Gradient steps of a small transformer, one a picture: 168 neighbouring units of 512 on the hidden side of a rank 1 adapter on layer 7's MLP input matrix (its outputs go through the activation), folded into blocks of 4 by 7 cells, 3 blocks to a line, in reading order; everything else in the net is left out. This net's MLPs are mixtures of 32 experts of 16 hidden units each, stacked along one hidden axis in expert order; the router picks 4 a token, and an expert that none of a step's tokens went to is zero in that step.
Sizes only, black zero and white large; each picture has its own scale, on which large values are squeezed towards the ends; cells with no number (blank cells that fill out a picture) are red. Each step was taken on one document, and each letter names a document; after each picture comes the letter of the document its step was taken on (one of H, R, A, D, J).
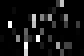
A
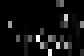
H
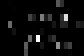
A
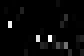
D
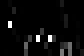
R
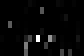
R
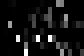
A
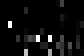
H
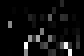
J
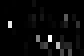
D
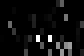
J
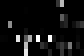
J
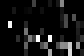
H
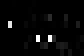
D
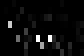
D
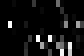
H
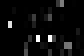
R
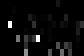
J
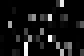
A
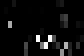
D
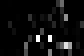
J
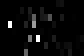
R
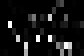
A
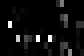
R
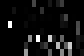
R
